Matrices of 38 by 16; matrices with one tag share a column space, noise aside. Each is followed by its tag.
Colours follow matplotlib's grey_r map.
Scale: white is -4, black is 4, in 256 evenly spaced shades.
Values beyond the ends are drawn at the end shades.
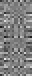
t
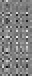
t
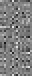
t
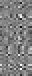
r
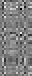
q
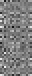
t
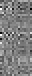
q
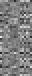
t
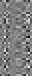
t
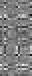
r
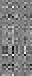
r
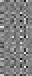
t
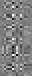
r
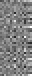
t
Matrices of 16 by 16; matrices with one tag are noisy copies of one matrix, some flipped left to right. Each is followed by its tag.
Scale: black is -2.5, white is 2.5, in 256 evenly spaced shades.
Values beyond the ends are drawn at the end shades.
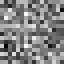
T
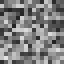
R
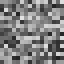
T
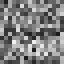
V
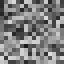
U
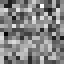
V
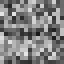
V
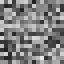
T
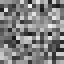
T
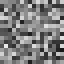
T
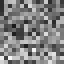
U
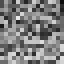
U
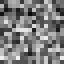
R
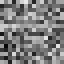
T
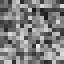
R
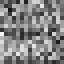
V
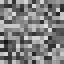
T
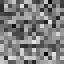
U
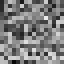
U
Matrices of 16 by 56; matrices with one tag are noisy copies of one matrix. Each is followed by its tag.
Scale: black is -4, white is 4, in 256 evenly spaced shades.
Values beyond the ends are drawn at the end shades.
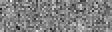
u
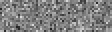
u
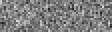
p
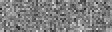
u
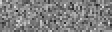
p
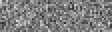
p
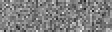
u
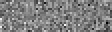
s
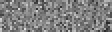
s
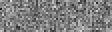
u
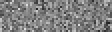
s
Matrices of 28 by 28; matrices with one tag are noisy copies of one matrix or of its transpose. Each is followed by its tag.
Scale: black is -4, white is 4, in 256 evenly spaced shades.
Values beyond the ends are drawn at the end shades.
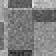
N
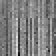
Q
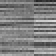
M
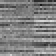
M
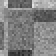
N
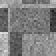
N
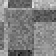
N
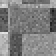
N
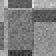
N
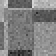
N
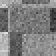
N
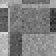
N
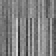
Q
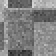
N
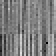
M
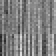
M
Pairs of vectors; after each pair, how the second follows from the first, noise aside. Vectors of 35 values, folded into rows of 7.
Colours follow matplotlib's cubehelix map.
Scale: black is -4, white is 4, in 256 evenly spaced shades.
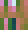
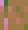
partly zeroed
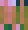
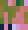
reversed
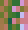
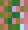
copied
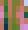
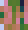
reversed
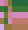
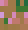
partly zeroed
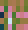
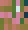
reversed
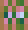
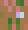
partly zeroed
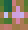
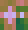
reversed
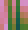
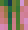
reversed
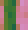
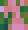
shuffled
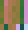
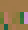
partly zeroed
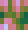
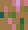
partly zeroed
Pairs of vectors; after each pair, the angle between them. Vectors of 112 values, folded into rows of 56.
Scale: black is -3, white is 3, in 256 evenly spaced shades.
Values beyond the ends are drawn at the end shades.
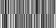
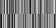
nearly opposite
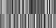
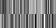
nearly opposite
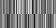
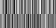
partly aligned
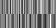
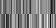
partly opposed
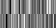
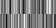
nearly parallel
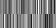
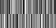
partly aligned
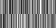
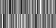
nearly parallel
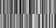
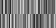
partly opposed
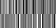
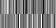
nearly parallel
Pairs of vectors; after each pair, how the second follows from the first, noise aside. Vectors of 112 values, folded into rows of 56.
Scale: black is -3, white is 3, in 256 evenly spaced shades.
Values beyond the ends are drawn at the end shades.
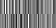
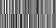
copied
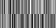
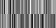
copied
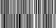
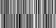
copied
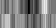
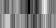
copied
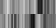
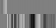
partly zeroed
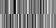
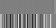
partly zeroed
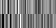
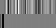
partly zeroed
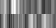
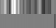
partly zeroed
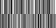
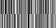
shuffled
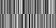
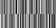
shuffled
